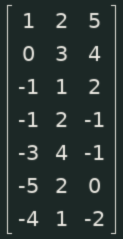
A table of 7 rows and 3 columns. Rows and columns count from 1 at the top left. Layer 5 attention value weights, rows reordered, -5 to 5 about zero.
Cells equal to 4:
2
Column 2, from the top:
2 3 1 2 4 2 1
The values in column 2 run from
1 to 4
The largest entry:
5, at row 1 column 3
